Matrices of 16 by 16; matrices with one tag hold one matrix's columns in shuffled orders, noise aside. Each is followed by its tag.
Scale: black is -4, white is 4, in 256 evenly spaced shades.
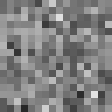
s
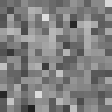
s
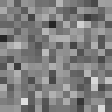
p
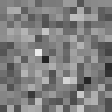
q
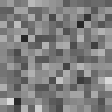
p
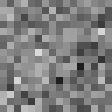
q
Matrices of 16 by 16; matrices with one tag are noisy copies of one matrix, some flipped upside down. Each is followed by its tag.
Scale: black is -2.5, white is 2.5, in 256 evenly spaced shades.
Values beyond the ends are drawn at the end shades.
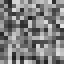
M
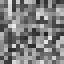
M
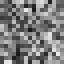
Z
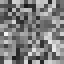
Z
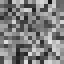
Z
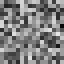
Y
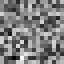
Y
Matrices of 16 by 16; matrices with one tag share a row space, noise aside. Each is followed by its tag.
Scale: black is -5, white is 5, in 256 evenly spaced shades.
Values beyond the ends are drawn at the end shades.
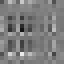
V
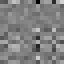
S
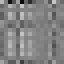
V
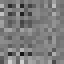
V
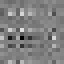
V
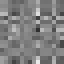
S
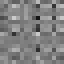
S
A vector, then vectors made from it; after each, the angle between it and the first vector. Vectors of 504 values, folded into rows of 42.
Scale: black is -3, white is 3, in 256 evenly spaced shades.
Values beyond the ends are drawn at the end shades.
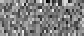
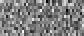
nearly parallel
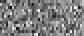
orthogonal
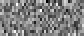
nearly parallel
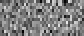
nearly opposite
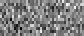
orthogonal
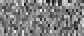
nearly parallel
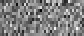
nearly opposite
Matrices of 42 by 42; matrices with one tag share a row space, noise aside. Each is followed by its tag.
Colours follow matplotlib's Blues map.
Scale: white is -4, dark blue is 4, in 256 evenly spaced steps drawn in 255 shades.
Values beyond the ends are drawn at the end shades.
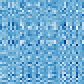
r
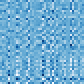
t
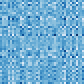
r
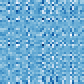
t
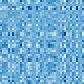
r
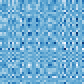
r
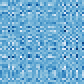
r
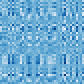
r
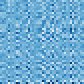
t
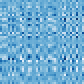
r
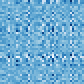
t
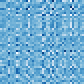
t
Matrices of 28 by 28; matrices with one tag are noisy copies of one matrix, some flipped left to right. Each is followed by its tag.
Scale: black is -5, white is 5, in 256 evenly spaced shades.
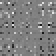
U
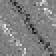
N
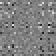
U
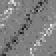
N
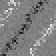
N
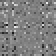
U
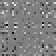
U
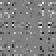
U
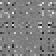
U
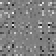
U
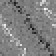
N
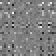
U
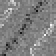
N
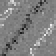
N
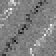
N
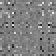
U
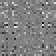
U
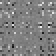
U
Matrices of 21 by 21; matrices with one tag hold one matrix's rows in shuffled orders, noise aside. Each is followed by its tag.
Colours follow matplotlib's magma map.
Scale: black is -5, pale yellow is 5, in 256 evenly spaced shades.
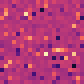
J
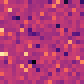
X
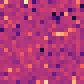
J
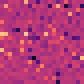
X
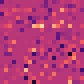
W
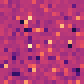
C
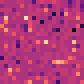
J
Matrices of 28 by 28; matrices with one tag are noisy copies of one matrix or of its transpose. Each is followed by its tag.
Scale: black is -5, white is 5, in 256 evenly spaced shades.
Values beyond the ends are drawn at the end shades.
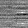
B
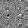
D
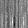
B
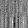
B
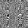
D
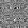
D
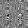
D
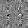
D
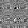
D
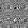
D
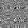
D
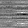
B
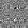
D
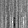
B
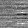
B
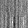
B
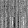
B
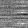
B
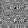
D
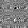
D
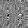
D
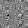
D
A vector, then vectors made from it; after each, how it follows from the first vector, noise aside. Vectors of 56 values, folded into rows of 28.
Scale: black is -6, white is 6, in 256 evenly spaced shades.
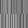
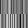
scaled up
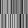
scaled up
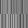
copied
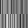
scaled up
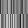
scaled up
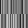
scaled up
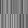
copied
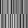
scaled up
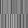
copied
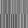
negated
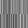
negated
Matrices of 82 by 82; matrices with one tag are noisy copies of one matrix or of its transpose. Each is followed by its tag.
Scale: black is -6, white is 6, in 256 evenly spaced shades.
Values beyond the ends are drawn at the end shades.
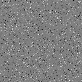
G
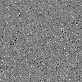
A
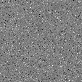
G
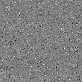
A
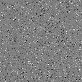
A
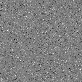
G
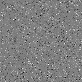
A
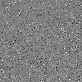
A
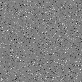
G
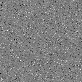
G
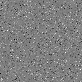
G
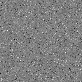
G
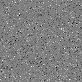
A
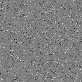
G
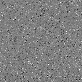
A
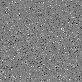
A
